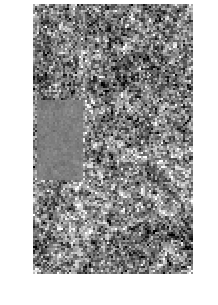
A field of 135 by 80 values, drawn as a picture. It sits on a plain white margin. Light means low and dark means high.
In the middle left lies a patch that is calmer than the rest. The middle left is the calmest part. No overall slope runs across the table. There are no regular stripes. The values follow a bell shape. Neither half mirrors the other.
